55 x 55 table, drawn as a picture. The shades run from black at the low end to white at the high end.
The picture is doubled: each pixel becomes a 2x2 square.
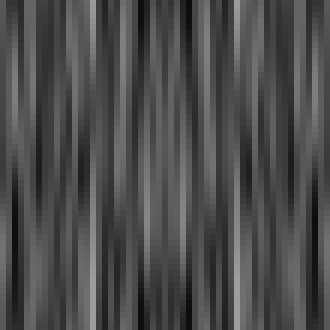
Overall the values sit about 30% of the way up the scale. The left and right halves mirror each other. No overall slope runs across the table. Streaks run downward.
